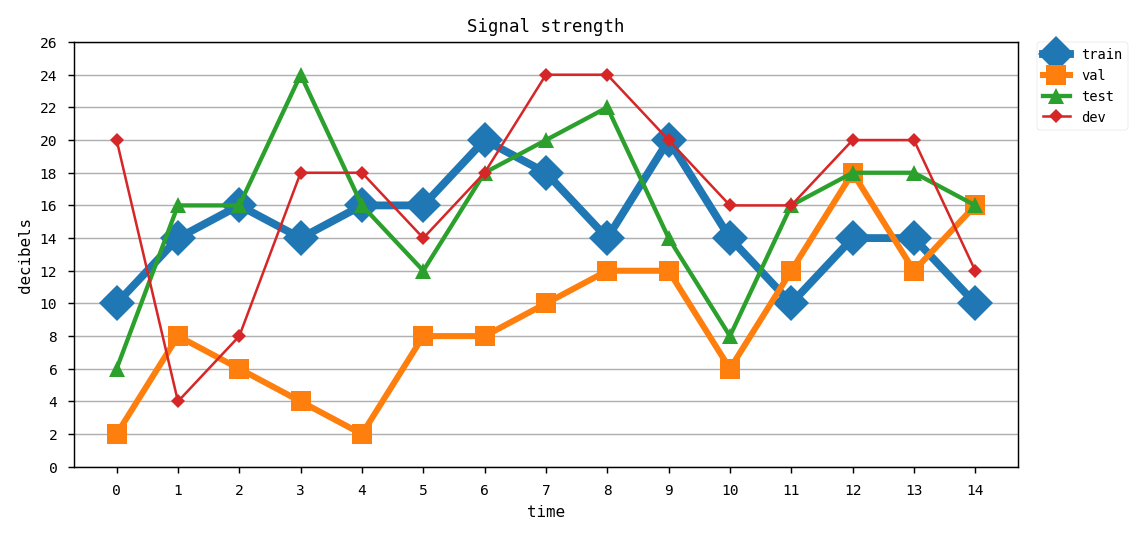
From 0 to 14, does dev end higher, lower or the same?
lower
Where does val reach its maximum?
12
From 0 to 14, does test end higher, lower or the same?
higher
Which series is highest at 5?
train
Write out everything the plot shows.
Title: Signal strength
x-axis: time, ticks 0 1 2 3 4 5 6 7 8 9 10 11 12 13 14
y-axis: decibels, ticks 0 2 4 6 8 10 12 14 16 18 20 22 24 26
Legend: train, val, test, dev
Values:
train: 10 14 16 14 16 16 20 18 14 20 14 10 14 14 10
val: 2 8 6 4 2 8 8 10 12 12 6 12 18 12 16
test: 6 16 16 24 16 12 18 20 22 14 8 16 18 18 16
dev: 20 4 8 18 18 14 18 24 24 20 16 16 20 20 12
